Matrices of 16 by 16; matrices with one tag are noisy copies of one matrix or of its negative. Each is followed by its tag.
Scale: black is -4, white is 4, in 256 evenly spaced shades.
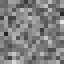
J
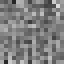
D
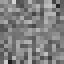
D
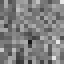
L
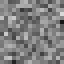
J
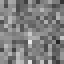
L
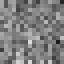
L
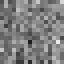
L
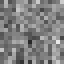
L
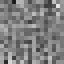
D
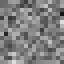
J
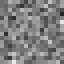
J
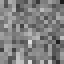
L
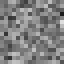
J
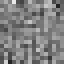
D
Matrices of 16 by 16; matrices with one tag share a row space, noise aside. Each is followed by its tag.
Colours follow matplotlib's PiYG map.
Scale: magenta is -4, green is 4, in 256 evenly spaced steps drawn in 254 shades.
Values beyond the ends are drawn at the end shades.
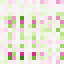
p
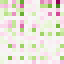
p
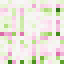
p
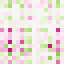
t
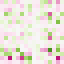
t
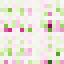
t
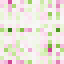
t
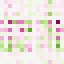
t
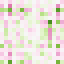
t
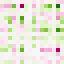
p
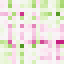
p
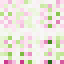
t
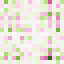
t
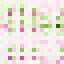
p
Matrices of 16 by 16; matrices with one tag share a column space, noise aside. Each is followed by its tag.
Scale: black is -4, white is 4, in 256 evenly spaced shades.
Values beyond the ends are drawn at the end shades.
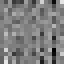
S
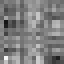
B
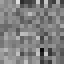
S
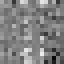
S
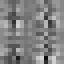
B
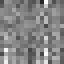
S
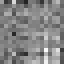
S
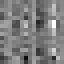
B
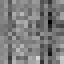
B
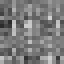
B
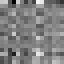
S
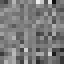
S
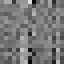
S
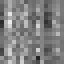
B
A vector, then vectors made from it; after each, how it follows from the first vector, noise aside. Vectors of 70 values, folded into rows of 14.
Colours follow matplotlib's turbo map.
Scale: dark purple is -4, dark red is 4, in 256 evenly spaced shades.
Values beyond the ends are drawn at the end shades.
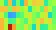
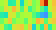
reversed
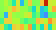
reversed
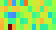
copied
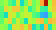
reversed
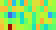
copied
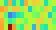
copied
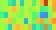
reversed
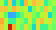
copied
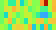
reversed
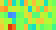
copied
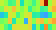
reversed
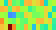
copied
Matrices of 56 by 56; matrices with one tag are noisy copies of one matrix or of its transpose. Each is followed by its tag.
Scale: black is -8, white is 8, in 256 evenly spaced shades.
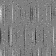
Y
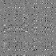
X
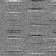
Y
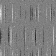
Y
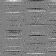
Y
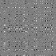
X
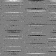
Y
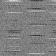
Y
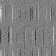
Y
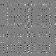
X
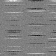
Y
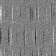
Y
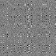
X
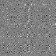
X
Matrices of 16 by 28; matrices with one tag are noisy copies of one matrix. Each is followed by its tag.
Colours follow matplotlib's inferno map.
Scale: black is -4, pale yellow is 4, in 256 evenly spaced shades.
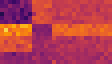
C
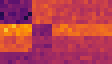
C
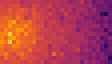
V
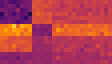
C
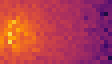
V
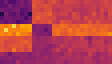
C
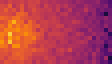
V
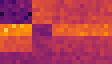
C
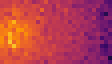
V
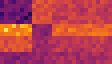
C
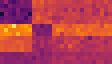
C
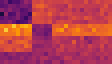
C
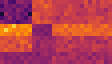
C
